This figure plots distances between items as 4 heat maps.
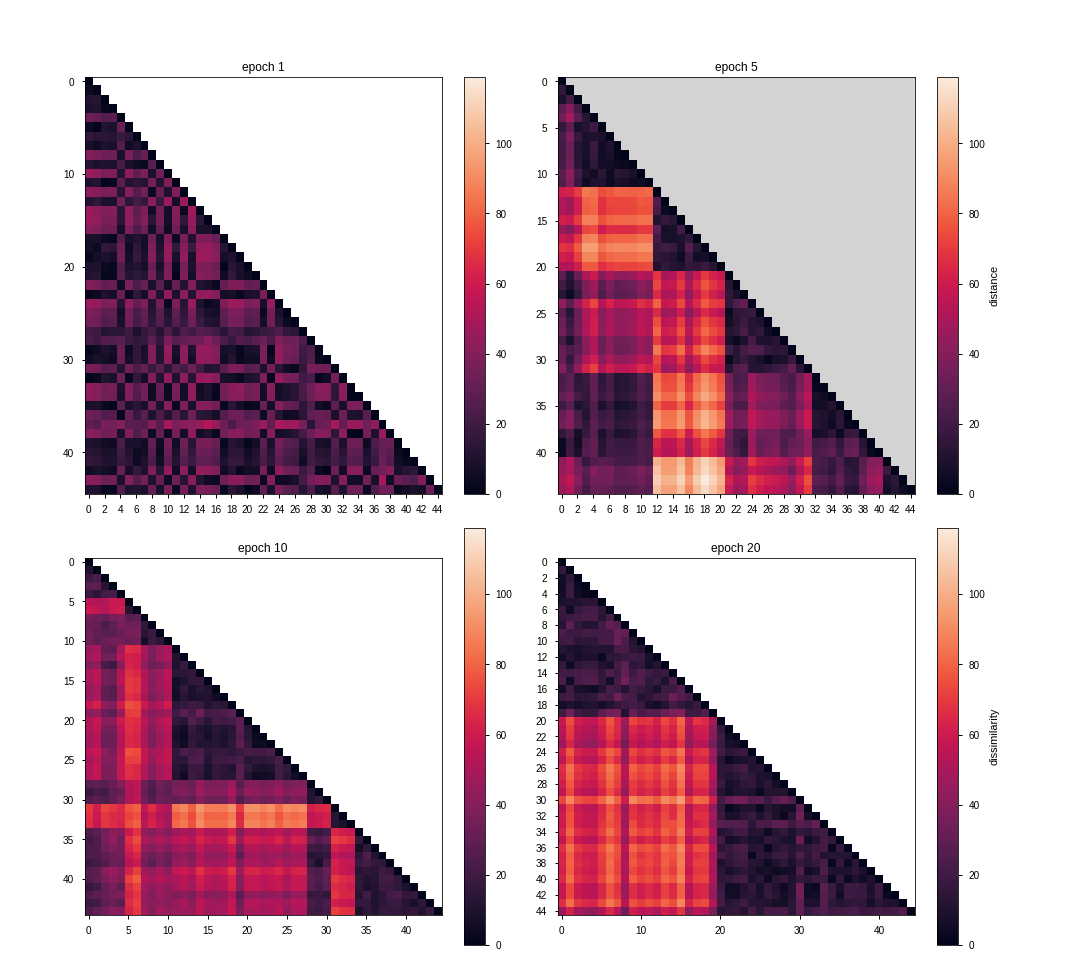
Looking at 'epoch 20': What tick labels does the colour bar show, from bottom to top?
0, 20, 40, 60, 80, 100
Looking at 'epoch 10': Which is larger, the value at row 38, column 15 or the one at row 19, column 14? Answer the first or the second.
the first
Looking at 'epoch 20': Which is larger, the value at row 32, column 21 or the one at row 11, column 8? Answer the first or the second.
the second
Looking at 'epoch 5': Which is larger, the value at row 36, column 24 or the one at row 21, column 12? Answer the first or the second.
the second
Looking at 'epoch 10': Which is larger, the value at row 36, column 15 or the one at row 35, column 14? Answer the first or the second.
the second
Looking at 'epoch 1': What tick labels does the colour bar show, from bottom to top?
0, 20, 40, 60, 80, 100
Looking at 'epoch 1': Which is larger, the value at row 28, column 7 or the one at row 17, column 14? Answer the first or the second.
the second
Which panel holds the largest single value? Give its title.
epoch 5
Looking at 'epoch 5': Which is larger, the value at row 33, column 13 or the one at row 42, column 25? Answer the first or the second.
the first
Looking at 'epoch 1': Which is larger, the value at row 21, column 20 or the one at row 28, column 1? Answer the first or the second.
the second
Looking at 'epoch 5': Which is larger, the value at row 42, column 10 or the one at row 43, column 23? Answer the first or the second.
the second
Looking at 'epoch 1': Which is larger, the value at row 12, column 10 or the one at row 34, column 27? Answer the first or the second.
the second
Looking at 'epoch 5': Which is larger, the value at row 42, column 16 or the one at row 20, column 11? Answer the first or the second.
the first
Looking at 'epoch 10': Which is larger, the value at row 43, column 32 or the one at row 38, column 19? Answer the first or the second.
the first
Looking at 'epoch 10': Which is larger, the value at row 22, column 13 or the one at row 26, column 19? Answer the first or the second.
the second
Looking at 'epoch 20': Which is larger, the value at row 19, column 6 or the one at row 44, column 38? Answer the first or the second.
the first
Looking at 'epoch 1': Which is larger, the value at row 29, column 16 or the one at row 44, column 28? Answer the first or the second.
the first
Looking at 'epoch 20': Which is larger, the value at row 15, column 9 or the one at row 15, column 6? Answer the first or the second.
the first
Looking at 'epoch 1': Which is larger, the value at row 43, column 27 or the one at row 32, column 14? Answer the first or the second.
the second
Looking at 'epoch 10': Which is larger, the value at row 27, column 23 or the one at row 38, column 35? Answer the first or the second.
the second
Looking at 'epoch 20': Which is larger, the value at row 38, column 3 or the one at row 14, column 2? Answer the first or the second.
the first
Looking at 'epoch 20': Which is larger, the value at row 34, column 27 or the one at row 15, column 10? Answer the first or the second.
the second
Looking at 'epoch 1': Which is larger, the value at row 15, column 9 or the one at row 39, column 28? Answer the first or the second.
the first
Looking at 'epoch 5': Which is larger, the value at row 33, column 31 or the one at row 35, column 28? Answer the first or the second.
the first
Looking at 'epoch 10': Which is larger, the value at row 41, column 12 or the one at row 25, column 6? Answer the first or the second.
the second
